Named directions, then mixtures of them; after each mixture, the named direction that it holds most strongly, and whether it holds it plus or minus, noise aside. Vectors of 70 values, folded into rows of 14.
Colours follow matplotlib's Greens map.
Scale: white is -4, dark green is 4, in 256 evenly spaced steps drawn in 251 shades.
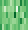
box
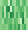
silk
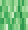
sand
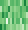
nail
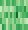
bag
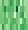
box, minus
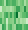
bag, plus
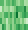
bag, plus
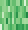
nail, minus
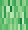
silk, minus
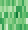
bag, plus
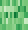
bag, plus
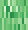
silk, plus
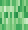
bag, plus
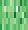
box, plus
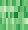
bag, plus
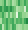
bag, minus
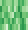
sand, plus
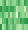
bag, minus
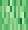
silk, minus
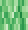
sand, plus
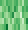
sand, minus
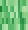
sand, plus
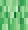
sand, plus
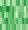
bag, minus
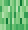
nail, minus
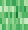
bag, plus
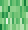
nail, plus
